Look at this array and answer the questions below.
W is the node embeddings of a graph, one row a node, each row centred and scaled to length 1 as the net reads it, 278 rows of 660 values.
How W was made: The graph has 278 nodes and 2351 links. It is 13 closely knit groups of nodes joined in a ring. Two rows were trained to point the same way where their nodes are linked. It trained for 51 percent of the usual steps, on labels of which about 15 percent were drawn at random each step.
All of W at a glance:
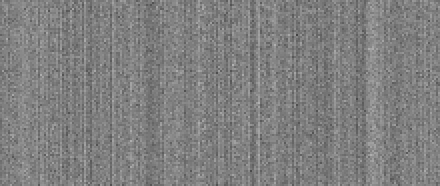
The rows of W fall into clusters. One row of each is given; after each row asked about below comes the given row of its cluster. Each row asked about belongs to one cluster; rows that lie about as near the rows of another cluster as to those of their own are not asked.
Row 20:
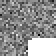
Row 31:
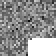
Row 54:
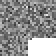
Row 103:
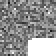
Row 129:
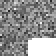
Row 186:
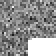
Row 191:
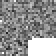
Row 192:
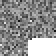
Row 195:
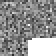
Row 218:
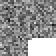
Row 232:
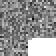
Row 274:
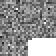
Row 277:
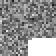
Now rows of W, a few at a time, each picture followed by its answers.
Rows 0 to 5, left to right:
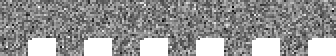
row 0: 31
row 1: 31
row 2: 218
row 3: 186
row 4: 232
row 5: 191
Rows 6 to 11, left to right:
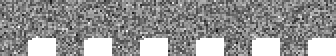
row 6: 31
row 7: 192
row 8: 186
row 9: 54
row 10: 129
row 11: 129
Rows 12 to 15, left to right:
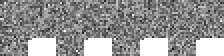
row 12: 274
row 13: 54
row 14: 274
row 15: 192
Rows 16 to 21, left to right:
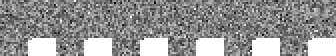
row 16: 20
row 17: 192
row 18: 186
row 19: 218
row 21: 274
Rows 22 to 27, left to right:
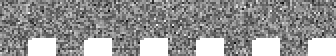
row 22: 277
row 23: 103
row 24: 277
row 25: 277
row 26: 186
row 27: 186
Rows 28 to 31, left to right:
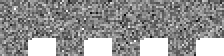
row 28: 54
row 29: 31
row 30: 277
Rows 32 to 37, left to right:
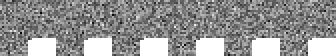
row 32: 31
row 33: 186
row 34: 274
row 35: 192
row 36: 103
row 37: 20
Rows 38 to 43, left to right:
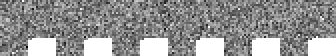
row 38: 195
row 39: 232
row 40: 192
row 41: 103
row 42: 129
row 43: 186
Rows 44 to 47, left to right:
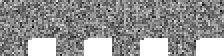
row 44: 129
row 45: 232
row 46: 274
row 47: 191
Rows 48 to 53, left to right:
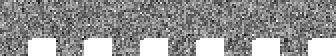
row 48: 191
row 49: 232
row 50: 232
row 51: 218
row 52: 195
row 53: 195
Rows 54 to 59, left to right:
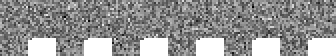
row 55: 232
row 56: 274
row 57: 186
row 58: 54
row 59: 186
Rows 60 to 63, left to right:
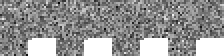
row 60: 192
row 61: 186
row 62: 195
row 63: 277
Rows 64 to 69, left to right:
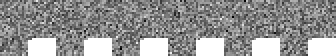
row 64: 195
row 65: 20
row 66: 192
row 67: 54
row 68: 195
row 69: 192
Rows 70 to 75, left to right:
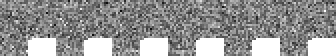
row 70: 20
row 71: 232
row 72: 232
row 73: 103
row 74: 274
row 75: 31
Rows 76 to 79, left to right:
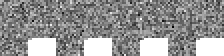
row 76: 129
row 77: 129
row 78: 218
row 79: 192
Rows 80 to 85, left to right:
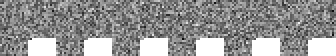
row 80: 274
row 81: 191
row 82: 277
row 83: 20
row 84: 232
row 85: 277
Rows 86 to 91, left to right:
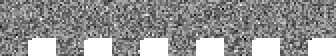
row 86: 274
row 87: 218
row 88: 191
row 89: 277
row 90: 218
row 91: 186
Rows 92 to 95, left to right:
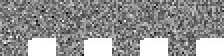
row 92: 54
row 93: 218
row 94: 277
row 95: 186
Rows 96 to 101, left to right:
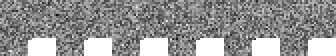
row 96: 232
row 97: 20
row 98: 277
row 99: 274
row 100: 31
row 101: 277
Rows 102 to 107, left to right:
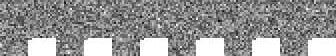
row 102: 218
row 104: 20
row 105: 31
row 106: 31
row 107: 31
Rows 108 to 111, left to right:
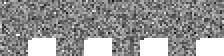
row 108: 277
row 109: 277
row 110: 195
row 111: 20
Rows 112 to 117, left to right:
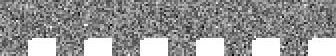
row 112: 195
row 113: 20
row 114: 186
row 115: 20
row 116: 54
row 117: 277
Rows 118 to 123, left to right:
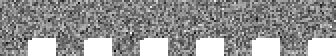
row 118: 103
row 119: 129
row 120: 195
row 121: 186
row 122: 232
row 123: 103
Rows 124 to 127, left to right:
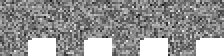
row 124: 31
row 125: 31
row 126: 103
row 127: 31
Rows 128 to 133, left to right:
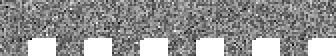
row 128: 195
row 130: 274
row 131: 186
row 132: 54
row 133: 192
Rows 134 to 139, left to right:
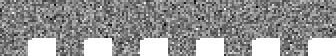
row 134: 103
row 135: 192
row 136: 191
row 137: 277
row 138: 274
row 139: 129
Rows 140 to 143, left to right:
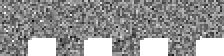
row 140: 277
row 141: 129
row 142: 195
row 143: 103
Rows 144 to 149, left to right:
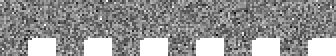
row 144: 186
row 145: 277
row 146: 218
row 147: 129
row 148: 232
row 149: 195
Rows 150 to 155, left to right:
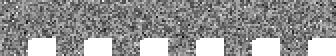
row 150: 277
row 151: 54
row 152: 218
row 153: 232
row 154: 274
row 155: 103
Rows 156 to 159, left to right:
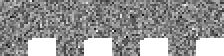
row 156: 129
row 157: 218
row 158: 218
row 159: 277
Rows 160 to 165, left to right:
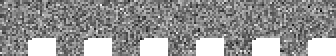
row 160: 274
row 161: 218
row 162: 31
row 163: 129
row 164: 186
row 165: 31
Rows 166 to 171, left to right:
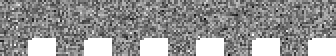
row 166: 232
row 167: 274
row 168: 20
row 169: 54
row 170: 129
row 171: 274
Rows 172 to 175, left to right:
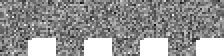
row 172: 232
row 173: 277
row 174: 191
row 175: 31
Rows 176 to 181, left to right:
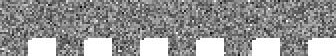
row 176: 277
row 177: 129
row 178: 54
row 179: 186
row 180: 274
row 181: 129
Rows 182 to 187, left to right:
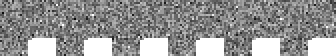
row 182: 232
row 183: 186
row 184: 191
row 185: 31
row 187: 195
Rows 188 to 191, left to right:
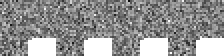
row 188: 186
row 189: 192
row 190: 218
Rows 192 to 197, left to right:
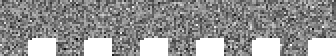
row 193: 103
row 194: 274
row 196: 31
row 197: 103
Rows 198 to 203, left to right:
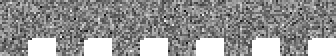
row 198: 195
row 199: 31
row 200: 192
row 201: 274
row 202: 191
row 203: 191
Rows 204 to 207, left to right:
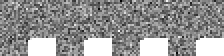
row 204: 191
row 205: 274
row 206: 103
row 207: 218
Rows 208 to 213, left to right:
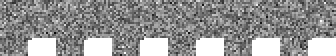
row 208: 31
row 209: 191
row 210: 103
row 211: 54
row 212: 20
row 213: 232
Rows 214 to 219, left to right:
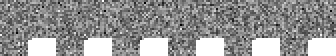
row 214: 103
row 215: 232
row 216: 232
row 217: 186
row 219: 191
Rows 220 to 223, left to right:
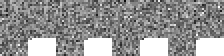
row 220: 186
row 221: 274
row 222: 232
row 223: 277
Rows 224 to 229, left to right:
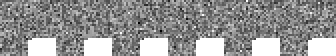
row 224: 195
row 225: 218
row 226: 186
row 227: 191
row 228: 195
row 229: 274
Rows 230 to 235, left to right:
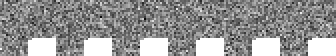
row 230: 277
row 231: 232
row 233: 31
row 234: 277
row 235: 31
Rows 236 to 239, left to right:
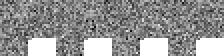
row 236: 277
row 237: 192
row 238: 20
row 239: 54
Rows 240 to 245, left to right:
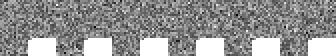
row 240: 191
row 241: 232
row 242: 54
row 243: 191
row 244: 218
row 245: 186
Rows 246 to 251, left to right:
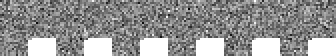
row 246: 20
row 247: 54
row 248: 277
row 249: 20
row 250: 129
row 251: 274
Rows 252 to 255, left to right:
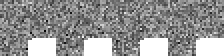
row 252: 218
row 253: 186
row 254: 31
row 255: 129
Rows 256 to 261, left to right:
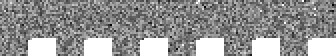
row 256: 191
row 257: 218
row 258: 218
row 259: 195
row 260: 274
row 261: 20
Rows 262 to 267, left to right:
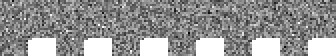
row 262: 129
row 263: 192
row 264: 54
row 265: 31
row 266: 192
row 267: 192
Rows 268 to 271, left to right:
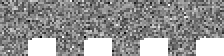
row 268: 54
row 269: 191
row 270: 232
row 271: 186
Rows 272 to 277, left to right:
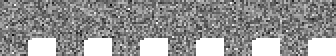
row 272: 191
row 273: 31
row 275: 54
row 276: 274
